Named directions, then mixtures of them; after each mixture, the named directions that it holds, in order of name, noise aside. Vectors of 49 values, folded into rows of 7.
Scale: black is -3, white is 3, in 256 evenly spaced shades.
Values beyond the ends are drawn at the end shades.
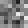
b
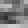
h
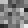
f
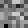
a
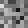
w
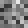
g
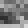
g, h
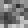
a, h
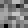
a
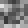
h, w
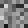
a, g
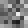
b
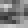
h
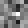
a, b, w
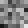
f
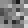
b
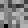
a, f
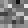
b, g
